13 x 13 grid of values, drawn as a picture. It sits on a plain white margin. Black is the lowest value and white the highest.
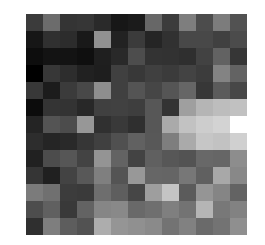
The middle right is the ninth with the highest average. Values rise toward the bottom right. An odd patch, higher than its surroundings, sits in the middle right. The top left is the ninth with the lowest average.
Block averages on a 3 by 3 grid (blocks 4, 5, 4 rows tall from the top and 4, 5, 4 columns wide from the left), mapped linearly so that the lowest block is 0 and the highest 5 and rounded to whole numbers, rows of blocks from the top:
012
125
244
